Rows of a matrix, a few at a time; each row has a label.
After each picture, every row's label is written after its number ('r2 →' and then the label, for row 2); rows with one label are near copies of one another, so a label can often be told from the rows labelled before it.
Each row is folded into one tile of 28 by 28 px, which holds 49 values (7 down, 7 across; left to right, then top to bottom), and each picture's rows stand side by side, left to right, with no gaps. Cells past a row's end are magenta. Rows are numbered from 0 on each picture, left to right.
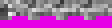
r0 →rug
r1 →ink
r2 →ink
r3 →ink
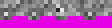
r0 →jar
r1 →jar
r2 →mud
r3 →jar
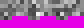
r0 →jar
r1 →rug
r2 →jar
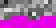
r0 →ink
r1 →jar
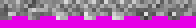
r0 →rug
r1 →ink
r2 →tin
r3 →tin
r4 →tin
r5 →jar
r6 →jar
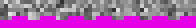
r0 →rug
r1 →tin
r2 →ink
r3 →rug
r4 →mud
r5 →mud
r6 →rug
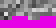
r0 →jar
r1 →ink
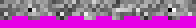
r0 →jar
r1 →mud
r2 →jar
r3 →tin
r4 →ink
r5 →jar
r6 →mud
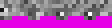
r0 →mud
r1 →rug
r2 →jar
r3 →jar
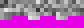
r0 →ink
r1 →tin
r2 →tin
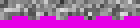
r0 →ink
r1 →rug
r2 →ink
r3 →jar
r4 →rug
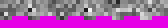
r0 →jar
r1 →mud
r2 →jar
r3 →mud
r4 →ink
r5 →tin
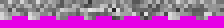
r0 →tin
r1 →tin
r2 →ink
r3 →ink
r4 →mud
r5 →jar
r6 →tin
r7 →rug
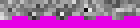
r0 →tin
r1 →jar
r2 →jar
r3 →mud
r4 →ink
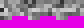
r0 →mud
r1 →ink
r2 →ink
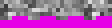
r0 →rug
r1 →ink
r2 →mud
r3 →rug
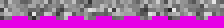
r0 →mud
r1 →jar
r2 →rug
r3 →ink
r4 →mud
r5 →rug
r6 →mud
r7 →rug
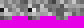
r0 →mud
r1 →mud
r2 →rug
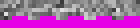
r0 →jar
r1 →ink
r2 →ink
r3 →tin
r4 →mud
